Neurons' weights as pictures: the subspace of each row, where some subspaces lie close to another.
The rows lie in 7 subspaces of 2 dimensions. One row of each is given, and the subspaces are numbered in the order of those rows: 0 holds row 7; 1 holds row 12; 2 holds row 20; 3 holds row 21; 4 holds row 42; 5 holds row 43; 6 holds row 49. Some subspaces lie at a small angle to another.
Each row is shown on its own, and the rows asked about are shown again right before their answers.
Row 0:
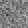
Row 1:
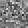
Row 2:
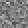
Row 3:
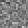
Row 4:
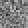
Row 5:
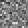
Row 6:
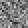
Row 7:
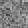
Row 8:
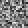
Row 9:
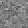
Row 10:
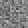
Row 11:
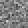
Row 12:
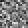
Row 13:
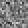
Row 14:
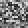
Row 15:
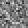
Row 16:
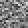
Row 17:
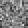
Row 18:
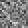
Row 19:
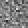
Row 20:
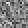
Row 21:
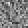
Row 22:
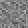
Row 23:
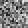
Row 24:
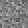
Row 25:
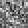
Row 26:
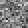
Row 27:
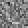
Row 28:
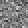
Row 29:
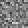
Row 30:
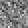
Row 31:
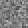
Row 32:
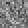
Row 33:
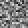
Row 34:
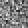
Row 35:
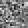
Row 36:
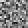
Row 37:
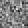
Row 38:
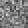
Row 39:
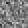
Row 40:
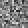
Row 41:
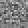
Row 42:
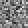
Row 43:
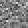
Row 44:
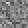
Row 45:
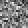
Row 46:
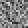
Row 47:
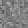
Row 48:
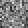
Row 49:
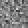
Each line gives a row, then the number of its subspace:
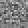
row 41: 3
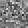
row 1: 3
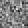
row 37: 4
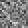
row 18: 1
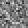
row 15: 5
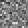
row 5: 1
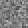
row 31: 4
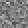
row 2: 2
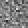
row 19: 6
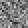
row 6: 1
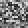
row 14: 3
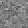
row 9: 4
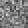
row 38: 6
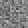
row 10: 6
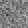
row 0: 0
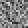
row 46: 3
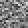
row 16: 5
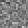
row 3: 1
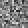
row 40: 6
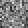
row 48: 4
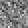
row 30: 1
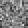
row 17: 4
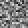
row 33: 5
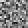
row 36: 1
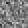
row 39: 2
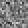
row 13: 2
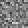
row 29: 3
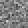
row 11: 5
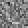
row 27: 3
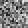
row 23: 0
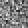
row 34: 6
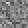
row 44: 2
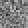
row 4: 6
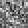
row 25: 5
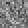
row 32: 5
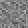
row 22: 1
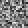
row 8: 4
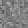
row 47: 2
